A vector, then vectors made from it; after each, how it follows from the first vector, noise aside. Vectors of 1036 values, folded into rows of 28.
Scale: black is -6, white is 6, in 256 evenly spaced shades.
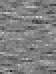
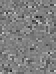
sign-scrambled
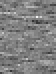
copied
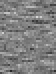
copied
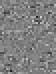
sign-scrambled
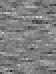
copied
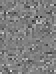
sign-scrambled
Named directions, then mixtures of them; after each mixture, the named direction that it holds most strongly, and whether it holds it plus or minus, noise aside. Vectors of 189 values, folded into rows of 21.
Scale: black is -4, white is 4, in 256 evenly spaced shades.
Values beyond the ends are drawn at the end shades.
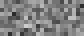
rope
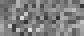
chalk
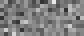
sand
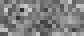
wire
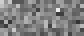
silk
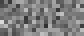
silk, minus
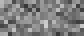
silk, plus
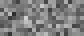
rope, plus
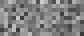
chalk, minus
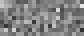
silk, plus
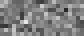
sand, plus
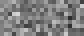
rope, minus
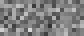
chalk, plus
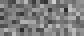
sand, plus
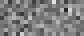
sand, plus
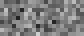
rope, plus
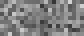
wire, plus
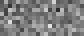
wire, minus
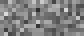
sand, minus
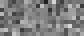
sand, plus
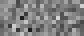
chalk, minus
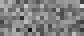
chalk, minus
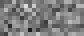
chalk, minus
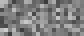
sand, plus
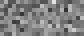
sand, plus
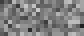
silk, minus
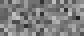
rope, minus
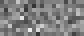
chalk, plus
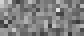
silk, plus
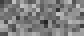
silk, minus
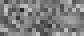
wire, plus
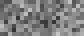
wire, plus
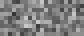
rope, plus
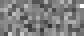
rope, minus
